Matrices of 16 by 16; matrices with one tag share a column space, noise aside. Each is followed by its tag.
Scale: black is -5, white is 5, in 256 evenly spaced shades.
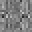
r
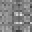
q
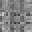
q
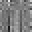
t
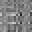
q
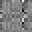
r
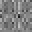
r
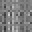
q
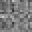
r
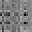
q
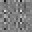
r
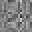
r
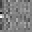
r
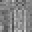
t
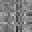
q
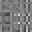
q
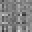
q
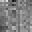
t
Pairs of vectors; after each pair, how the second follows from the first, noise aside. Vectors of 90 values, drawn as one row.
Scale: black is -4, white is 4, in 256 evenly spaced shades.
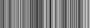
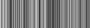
reversed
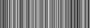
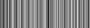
sign-scrambled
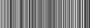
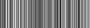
reversed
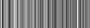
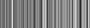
reversed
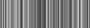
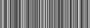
sign-scrambled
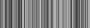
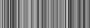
reversed
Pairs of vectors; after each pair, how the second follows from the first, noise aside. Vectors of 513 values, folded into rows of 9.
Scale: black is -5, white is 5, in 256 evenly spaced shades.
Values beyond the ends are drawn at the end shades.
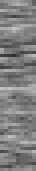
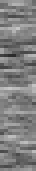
copied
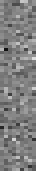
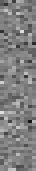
reversed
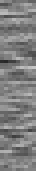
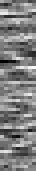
scaled up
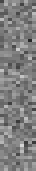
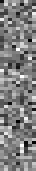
scaled up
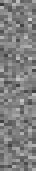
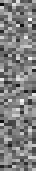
scaled up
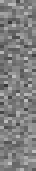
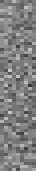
reversed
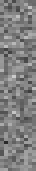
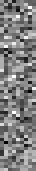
scaled up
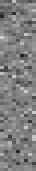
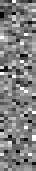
scaled up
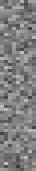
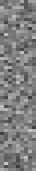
copied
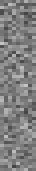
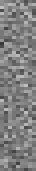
sign-scrambled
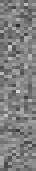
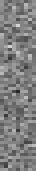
sign-scrambled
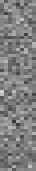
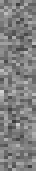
sign-scrambled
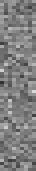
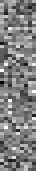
scaled up
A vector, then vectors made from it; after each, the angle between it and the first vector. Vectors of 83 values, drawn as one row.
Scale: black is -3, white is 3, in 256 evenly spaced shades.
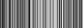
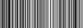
partly aligned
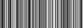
partly aligned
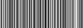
orthogonal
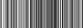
nearly opposite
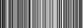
nearly parallel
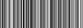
orthogonal
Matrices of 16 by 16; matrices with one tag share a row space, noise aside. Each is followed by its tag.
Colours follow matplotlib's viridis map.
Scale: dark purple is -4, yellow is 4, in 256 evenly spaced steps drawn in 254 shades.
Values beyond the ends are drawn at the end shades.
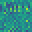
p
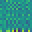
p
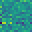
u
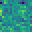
u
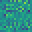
p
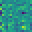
u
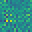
p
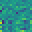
u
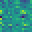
u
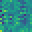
u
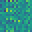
p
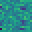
u
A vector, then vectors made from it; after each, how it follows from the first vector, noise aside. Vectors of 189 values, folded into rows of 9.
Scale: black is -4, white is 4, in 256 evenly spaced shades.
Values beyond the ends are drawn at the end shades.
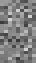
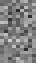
negated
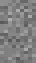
shrunk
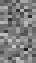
negated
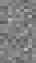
shrunk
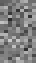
negated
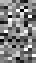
scaled up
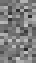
negated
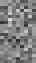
copied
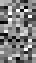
scaled up
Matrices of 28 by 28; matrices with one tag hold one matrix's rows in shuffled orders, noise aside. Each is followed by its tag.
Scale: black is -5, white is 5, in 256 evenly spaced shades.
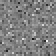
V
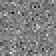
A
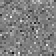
A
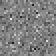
A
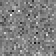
A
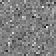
V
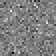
A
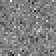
A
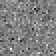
A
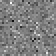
A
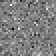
A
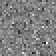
V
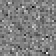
V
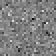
V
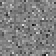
V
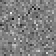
A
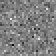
A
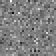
A
